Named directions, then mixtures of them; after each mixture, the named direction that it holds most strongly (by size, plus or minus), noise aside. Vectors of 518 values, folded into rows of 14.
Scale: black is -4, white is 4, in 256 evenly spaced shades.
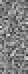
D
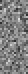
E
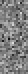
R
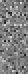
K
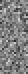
E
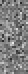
R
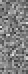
D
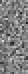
D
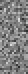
E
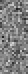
E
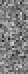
R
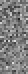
E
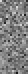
K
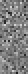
K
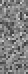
R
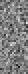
E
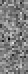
R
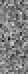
R
